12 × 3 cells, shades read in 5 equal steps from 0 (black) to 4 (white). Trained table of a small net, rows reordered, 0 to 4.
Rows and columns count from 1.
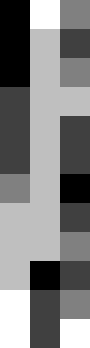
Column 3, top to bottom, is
2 1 2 3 1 1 0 1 2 1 2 4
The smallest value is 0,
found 5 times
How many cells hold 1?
10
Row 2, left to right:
0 3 1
